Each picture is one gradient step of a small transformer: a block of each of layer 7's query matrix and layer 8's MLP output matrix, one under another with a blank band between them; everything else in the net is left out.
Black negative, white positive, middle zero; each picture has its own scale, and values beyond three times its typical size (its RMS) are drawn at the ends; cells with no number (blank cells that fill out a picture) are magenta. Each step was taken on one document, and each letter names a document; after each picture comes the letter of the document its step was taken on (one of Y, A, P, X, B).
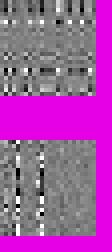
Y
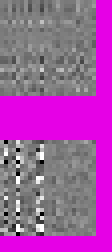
Y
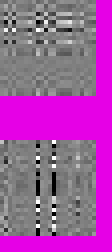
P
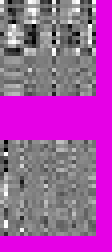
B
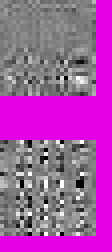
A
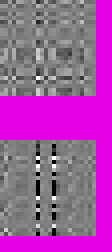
P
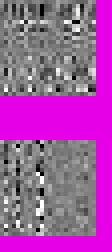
Y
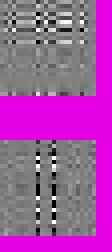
P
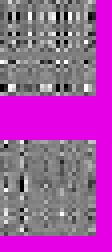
B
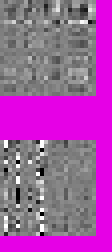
Y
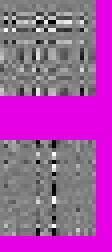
P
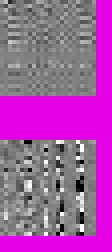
A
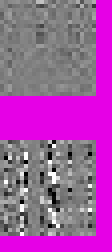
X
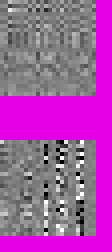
A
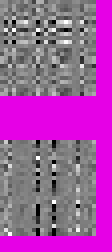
P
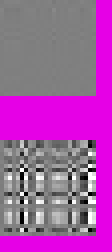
B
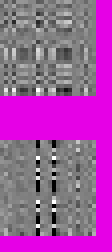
P
